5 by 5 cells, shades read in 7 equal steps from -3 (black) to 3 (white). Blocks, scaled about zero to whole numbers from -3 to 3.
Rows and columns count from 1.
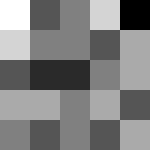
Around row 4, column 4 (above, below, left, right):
0 -1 0 -1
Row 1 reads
3 -1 0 2 -3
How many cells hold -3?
1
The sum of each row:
1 2 -4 2 -1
